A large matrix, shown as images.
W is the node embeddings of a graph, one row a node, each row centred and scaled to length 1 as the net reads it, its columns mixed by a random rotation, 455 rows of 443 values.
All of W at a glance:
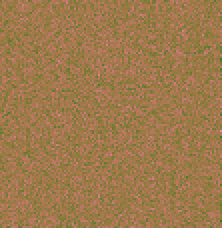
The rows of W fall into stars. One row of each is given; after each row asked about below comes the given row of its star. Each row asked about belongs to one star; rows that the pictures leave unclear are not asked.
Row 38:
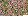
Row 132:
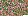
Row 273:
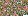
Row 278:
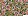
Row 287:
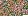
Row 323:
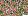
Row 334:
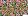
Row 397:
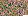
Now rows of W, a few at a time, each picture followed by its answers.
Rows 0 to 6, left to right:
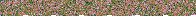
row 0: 397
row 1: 38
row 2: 278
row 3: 38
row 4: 38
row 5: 273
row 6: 334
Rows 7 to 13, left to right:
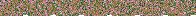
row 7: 278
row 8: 334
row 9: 287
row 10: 278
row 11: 397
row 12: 323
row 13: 287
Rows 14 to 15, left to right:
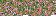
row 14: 132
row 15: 334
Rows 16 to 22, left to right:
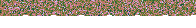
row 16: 323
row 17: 334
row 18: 287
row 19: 334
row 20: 38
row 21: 323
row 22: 334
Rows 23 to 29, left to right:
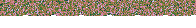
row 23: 287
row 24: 273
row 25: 38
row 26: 278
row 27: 287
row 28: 132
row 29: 278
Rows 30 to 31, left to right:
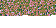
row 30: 132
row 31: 132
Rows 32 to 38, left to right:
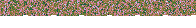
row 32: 273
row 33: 132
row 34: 273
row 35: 323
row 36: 397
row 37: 334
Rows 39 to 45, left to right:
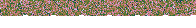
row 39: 278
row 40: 287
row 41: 278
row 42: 38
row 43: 273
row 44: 38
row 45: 323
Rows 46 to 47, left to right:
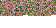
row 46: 278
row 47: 397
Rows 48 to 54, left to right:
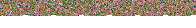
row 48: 38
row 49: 38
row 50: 278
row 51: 397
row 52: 278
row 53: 334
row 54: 132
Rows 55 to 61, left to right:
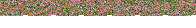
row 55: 132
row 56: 397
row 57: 287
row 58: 273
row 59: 323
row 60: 323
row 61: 38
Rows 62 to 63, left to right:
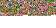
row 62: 397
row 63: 132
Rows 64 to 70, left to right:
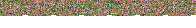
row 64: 323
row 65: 38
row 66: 273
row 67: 287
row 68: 38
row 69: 287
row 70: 323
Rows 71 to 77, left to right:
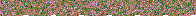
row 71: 132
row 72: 397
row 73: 287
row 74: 38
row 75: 287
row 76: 132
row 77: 397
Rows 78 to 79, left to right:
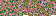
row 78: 287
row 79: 397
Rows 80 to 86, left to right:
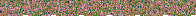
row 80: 323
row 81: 132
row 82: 323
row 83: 334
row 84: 132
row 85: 334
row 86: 132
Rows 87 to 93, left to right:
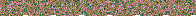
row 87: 38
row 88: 132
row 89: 323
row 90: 323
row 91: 38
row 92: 287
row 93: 323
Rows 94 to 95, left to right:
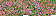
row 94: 273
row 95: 287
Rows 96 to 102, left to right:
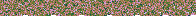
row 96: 132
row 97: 287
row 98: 397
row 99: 278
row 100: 38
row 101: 287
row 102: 334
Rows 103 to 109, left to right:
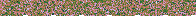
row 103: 278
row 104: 278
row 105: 278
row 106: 323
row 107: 278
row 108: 38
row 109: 132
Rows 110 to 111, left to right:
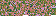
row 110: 334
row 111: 323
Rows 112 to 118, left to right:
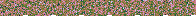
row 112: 397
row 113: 132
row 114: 287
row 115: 334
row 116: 287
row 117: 273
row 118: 278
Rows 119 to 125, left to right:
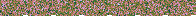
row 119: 278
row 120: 323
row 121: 278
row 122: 323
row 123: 273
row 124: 287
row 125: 323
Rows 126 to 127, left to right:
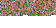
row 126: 278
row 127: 278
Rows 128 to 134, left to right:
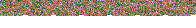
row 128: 132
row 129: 334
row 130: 273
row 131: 273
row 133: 38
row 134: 323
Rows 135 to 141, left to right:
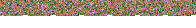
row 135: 132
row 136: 287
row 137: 273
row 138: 397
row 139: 273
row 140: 323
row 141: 273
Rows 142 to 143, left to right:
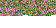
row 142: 323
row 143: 273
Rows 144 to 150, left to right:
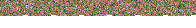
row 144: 323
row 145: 278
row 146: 323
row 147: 397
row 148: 287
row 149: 273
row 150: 273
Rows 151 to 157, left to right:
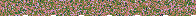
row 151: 323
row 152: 287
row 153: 287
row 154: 132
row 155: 38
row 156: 273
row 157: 323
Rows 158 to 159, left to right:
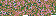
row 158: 287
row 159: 287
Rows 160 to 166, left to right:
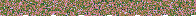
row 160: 132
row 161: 334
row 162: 287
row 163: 132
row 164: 132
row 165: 132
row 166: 273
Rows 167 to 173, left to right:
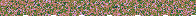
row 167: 273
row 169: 334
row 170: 334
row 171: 397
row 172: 397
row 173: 287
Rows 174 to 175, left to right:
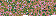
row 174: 38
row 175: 38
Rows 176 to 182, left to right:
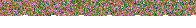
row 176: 132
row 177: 273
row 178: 132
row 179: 334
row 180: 323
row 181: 334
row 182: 334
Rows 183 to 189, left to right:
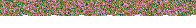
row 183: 323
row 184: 278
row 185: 38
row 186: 132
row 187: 397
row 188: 278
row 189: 132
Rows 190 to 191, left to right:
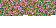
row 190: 38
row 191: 287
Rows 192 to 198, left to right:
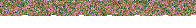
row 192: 323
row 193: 273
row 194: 334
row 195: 273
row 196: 287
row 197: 38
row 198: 323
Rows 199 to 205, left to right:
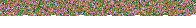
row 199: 132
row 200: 273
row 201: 38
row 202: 278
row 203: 287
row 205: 397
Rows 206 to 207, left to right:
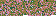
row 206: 273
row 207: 132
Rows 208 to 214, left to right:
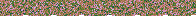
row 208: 323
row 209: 132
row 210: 397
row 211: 38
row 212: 397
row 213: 397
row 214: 287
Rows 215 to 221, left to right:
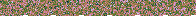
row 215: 38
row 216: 287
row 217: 323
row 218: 273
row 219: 334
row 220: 334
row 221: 323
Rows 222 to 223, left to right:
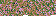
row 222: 38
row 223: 334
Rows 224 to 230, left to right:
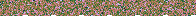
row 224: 334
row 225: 132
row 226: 278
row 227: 132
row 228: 273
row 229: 278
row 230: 278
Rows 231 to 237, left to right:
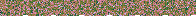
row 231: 278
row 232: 397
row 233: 287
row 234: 397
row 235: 132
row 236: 287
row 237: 132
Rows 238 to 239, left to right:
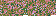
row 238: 38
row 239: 287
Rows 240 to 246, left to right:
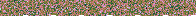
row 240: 278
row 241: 132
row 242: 397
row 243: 287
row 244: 323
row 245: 397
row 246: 397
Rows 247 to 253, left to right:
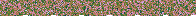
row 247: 287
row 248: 287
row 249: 273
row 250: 334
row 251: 334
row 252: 278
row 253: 334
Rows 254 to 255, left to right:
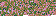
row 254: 334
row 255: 132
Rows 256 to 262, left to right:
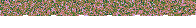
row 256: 132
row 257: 273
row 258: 323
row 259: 38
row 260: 397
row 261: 132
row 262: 397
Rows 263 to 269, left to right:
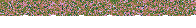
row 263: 38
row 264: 397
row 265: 273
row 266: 397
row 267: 132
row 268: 323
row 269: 278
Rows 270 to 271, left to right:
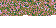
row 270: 132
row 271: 38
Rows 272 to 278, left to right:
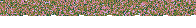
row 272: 273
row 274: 273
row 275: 287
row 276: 287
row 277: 273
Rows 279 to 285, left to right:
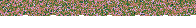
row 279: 397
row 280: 323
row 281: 278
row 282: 38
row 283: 273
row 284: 38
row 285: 323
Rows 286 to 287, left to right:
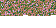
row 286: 397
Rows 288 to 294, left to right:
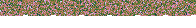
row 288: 132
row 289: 273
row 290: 132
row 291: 273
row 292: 287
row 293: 397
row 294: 132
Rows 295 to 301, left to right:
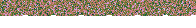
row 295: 397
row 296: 273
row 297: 287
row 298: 287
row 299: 334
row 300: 278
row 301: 397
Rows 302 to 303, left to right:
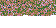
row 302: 132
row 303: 397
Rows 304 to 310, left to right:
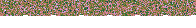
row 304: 273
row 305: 323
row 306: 38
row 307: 132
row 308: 323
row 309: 278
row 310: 132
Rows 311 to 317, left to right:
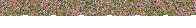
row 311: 323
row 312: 397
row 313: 334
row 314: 397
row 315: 132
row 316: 273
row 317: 334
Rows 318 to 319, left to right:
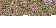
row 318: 38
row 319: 273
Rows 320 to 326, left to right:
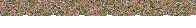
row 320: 278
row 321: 38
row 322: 132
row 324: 397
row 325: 273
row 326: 397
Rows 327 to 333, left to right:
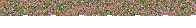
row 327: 278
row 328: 397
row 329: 334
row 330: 323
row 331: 273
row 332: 132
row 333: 397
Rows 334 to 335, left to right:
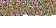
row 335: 132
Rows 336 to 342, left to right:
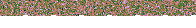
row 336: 334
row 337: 323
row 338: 273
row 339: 132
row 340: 38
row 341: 132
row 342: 278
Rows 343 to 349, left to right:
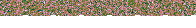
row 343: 287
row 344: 334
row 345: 38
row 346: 273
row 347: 323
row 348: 132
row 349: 278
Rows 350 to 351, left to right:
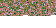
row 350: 397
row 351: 334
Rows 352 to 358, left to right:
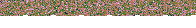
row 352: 278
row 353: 287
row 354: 323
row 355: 397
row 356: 273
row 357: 323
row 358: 287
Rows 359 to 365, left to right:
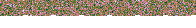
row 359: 287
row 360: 132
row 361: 323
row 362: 397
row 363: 278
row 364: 273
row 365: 132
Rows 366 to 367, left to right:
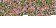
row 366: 287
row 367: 323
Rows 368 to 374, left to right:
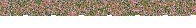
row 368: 273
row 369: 273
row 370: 287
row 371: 278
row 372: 273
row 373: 38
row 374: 323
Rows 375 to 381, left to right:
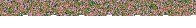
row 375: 287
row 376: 38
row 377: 323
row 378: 334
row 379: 132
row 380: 273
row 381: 323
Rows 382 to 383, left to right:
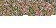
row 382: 273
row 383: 132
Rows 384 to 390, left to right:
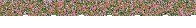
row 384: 334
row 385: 273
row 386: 323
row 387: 38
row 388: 287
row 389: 287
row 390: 278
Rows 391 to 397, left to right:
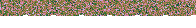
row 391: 278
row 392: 287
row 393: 278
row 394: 273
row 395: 38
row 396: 273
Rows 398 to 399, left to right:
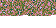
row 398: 132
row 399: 132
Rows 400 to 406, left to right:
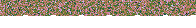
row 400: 132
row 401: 323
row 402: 278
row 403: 334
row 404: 334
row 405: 278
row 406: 287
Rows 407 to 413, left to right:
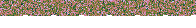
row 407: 397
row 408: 38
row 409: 334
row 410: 278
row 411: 287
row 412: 323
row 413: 334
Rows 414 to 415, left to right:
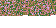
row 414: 132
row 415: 287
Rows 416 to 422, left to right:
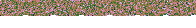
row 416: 287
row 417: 287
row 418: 273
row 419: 397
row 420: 132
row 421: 278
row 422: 278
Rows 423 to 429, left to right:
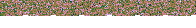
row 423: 334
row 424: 132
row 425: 273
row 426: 397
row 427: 273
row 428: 397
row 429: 38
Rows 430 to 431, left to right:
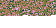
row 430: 323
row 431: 132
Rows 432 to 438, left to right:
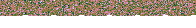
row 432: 287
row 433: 132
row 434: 323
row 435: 334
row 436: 132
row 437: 397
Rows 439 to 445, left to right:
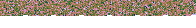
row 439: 273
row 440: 278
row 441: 278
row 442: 278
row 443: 273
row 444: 397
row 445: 397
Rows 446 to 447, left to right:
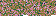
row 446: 278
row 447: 323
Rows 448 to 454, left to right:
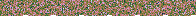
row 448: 323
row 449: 397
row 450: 273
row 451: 132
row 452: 323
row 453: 323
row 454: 287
